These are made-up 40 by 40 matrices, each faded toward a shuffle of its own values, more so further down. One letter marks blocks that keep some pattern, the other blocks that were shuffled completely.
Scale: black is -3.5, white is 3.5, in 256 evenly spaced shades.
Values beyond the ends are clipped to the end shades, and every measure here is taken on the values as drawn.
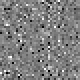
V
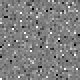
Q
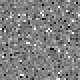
Q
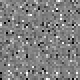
V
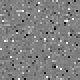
Q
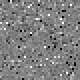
Q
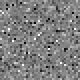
Q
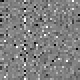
V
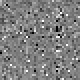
V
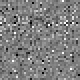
V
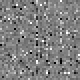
V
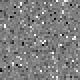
Q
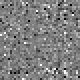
V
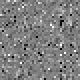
V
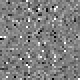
V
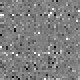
V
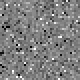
Q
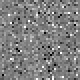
V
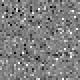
Q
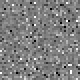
Q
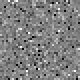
Q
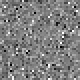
Q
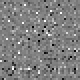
V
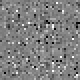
V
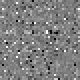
V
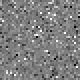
Q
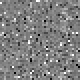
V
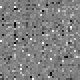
V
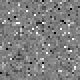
V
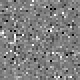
V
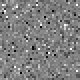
Q
